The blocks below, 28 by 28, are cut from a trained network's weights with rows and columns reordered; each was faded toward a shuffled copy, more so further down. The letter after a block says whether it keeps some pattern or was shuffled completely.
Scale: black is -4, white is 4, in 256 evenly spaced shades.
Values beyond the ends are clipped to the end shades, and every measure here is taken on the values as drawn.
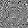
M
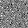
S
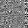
M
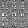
M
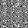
M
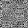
M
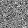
S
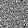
S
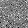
S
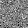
S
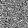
S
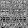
M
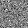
S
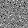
S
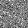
S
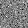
S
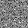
S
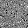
S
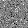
S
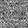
M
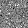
S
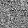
M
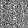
M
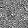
M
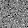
S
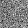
S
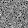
S
